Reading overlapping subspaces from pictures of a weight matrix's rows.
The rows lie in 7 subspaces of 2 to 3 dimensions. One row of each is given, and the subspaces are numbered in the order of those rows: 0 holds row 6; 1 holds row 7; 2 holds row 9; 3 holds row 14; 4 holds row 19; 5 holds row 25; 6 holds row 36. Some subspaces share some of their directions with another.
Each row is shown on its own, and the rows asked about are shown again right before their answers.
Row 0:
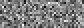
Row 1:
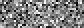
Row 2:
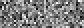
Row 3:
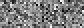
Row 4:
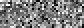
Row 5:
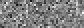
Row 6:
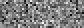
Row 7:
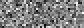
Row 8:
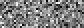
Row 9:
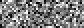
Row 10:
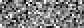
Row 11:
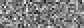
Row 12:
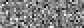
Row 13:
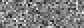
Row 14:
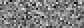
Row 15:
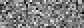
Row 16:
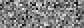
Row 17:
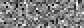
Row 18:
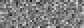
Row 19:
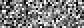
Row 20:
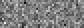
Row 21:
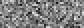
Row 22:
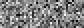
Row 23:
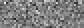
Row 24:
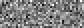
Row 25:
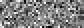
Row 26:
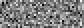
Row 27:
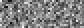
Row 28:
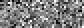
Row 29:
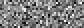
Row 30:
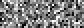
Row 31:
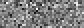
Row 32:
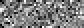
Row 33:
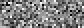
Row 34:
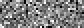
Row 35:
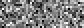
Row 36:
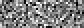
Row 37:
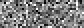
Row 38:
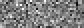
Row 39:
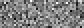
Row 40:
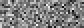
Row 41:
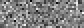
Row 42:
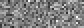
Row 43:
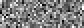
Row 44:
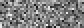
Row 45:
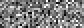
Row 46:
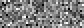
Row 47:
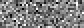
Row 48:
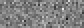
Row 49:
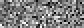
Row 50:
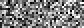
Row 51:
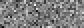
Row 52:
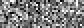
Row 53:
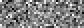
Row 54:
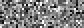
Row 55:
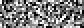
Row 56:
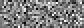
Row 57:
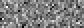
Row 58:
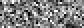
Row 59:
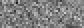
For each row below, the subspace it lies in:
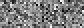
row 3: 6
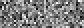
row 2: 1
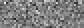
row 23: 3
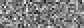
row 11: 3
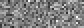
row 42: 4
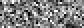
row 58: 6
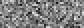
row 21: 6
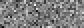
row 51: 5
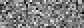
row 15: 0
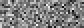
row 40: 4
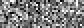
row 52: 6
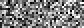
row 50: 4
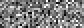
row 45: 0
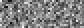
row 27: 2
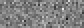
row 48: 6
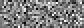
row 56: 3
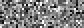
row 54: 0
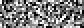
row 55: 6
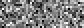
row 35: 1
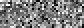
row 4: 4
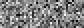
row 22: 0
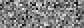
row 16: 3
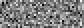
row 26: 1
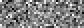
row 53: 2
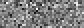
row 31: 3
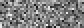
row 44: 4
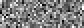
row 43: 1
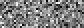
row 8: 0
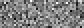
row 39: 1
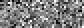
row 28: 4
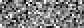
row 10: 2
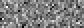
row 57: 2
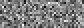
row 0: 3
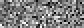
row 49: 3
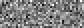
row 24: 1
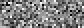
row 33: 4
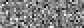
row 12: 0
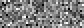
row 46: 1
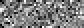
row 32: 5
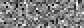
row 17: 2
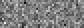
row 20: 2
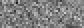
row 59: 6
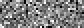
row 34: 5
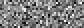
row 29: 3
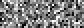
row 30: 2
